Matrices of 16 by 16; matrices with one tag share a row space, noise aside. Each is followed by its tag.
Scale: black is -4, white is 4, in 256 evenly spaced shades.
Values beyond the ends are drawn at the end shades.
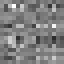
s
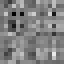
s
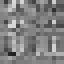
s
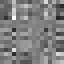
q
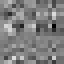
s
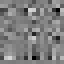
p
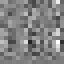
p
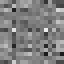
q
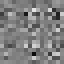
p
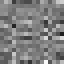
q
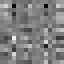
q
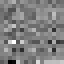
s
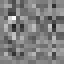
s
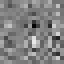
p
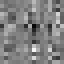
p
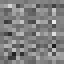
s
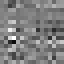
s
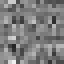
s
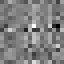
p
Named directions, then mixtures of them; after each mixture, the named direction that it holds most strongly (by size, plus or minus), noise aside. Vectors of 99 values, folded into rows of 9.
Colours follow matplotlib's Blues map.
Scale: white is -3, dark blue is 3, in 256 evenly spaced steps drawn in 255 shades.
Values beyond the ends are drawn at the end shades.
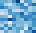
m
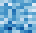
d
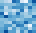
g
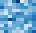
m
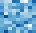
g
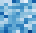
g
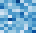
m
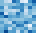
g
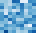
g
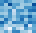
d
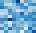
m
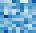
g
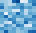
g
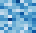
m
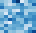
m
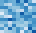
m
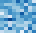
m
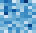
g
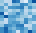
g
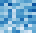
d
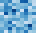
g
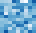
g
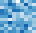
m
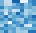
g
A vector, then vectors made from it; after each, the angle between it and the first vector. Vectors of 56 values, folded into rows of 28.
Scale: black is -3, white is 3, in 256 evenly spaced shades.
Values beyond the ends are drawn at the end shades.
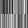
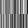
orthogonal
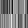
nearly parallel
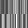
partly aligned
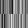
partly aligned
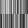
partly opposed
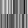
nearly opposite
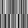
orthogonal
